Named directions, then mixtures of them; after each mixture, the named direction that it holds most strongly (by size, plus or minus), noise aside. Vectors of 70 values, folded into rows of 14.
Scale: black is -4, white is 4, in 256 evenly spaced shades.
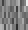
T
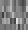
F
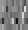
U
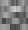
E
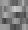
E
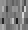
U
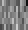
T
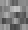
E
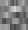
E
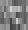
E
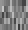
F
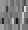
U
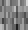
T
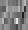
U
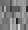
F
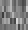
F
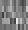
F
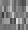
F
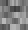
E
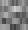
E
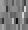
U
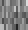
T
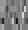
U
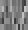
U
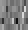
U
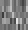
F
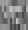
E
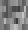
E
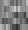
E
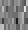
U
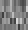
F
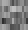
E
